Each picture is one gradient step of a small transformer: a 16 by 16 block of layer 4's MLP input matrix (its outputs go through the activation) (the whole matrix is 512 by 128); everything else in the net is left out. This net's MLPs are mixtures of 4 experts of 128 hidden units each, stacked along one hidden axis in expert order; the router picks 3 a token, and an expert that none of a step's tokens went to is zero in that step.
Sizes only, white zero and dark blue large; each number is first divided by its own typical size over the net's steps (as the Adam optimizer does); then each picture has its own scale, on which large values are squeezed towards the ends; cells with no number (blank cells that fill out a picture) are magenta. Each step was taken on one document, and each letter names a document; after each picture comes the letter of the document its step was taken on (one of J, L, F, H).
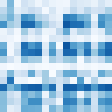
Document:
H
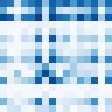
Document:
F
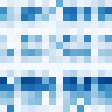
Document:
H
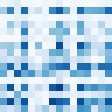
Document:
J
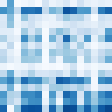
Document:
H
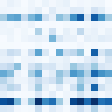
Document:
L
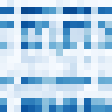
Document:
H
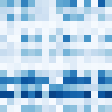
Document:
H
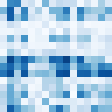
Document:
J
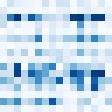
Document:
L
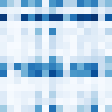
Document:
F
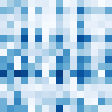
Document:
J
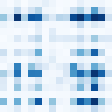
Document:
L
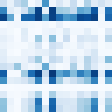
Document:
F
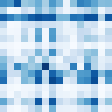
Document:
F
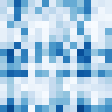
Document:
J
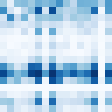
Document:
F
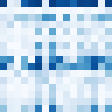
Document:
F
